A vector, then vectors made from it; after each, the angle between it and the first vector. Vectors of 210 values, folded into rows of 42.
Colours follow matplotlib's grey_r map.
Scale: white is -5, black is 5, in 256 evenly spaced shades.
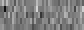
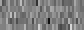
orthogonal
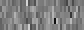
orthogonal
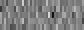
orthogonal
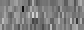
orthogonal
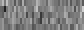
nearly parallel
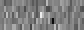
partly opposed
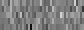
orthogonal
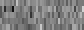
partly aligned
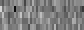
partly opposed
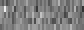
nearly opposite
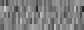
nearly opposite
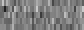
nearly parallel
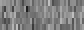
partly aligned
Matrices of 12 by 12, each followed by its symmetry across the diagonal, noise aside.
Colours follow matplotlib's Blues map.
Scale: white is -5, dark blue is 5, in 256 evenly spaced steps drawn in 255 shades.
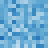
neither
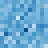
neither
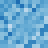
symmetric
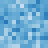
antisymmetric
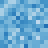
symmetric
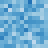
neither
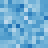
antisymmetric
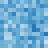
neither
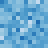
symmetric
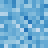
antisymmetric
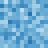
antisymmetric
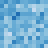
symmetric
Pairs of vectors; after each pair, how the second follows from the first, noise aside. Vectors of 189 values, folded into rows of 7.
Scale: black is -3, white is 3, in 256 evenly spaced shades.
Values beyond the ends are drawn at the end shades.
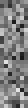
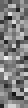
shuffled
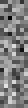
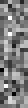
sign-scrambled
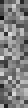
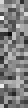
sign-scrambled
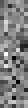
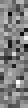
shuffled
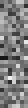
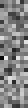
sign-scrambled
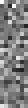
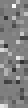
partly zeroed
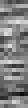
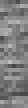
shrunk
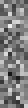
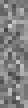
shrunk
